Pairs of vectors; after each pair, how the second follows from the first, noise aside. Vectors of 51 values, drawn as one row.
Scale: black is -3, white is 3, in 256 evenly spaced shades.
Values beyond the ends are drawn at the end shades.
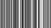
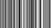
sign-scrambled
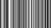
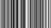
wrapped around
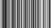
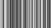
sign-scrambled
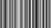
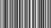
sign-scrambled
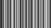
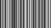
wrapped around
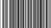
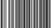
wrapped around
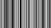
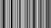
wrapped around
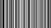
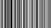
wrapped around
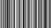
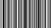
wrapped around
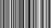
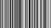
sign-scrambled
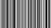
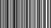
sign-scrambled
